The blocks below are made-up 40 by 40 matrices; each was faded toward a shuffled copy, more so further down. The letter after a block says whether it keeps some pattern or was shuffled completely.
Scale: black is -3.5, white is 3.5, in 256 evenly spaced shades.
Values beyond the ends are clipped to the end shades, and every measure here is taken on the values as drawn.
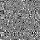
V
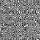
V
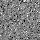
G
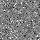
G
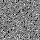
G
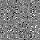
V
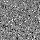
G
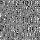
V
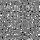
V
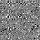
V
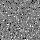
G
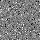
G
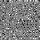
V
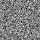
G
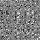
V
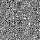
V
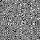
V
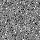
G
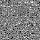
V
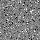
G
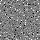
G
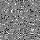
V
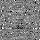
V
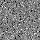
G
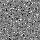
G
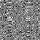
V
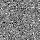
G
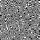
V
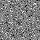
G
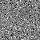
G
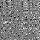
V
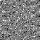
V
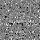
V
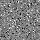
G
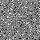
G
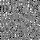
V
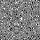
V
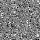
V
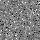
G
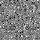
V
